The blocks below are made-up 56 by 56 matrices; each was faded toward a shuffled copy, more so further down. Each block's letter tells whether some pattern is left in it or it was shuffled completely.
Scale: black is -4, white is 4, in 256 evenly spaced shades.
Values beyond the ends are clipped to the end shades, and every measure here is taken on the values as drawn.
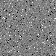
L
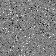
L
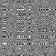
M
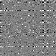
M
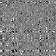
M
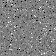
L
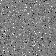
L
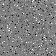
L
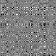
M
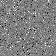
L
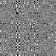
M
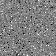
L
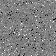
L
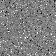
L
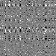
M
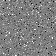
L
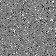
L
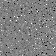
L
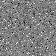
L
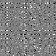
M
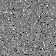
L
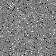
L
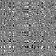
M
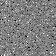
L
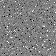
L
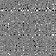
M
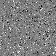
L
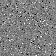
L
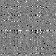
M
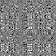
M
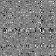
M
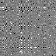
M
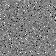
L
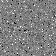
L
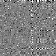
M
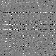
M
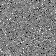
L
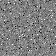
L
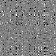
M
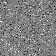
L
